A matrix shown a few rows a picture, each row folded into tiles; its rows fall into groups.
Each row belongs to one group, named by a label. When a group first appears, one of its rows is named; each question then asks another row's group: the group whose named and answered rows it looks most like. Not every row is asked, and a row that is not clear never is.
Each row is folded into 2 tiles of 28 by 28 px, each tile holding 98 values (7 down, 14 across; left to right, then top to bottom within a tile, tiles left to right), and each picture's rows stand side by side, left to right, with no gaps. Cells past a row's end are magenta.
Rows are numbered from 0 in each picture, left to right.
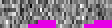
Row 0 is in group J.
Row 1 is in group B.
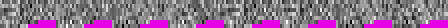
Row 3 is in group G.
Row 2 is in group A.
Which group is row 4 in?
J
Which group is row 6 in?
A
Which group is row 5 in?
J
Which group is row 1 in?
G
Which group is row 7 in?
A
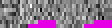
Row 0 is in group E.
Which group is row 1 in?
B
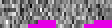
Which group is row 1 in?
B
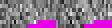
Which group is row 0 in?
A
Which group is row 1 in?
A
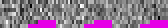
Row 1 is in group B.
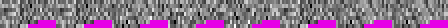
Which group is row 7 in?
A
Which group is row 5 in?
J
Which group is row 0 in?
J
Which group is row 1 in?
J
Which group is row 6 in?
A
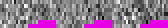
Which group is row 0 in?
B
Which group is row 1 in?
B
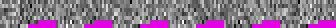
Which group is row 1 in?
G
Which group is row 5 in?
E
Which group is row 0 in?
J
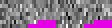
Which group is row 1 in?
G
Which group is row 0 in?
A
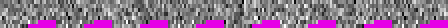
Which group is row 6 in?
E
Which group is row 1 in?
G
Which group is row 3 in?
G
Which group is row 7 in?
G
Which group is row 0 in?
E
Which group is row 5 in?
B
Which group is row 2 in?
G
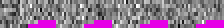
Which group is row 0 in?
E
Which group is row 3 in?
A
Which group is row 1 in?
B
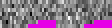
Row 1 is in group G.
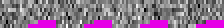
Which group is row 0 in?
E
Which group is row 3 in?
J
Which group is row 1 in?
G
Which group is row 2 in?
B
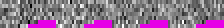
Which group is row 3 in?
G
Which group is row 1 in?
B
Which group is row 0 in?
J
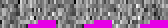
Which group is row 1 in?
E
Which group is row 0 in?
E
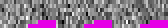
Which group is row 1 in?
E
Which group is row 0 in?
B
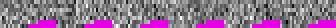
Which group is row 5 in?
E
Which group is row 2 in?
B
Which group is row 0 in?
E
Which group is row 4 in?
B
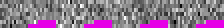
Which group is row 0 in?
A
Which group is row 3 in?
E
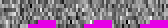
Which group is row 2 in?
A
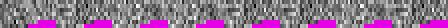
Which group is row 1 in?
J
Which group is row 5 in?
J
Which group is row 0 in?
A
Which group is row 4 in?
J
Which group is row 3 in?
B
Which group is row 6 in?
B
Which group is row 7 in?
J
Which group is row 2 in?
B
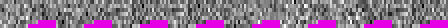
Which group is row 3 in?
J
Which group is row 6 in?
G
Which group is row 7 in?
J
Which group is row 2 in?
J
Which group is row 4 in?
A
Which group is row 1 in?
E
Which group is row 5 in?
B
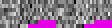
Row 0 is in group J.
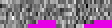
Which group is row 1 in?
J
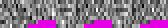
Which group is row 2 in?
J
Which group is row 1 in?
J
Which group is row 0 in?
G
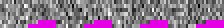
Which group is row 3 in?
J
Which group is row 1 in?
G
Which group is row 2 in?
J
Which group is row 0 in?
B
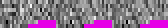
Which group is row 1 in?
A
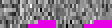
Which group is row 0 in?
E
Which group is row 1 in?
A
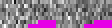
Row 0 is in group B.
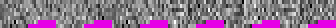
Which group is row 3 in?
J
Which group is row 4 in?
E
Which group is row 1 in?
B
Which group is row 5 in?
J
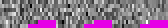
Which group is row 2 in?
A
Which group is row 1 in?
E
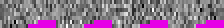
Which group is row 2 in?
J
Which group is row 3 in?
B
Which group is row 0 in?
A
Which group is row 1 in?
G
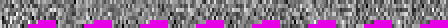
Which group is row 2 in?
A
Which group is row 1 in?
E
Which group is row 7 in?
J
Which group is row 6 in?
J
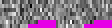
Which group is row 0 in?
J
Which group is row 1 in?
G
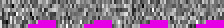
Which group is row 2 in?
J
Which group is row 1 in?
G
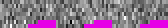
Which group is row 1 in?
A
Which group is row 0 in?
G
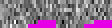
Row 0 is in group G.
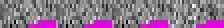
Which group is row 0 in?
A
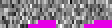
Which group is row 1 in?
B
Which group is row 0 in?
E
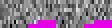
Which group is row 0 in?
A
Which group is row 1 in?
E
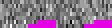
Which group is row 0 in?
G
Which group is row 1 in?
A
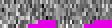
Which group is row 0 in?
B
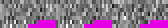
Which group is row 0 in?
G
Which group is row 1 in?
G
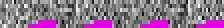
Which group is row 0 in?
B
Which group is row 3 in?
E
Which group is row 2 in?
E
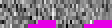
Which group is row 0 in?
G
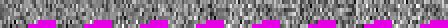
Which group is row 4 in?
B
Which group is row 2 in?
G
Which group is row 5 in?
J
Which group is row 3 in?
B
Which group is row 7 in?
B
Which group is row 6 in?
E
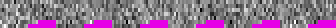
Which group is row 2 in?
A
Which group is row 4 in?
E
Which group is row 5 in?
G
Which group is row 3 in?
B
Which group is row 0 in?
B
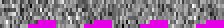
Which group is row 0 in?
J
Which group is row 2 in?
A
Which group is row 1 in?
G
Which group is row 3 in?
B
